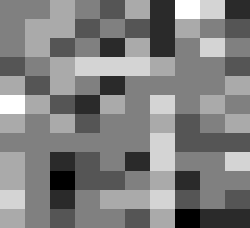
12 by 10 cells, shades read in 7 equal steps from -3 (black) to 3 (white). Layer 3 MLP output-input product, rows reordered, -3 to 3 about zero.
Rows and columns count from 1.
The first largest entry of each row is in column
8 2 9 4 1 1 1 7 7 1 1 1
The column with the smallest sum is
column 3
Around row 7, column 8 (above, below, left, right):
0 -1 1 0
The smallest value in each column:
-1 -1 -3 -2 -2 -2 -2 -3 -2 -2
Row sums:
2 -2 -1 6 0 5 2 -1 0 -5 2 -7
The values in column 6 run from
-2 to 2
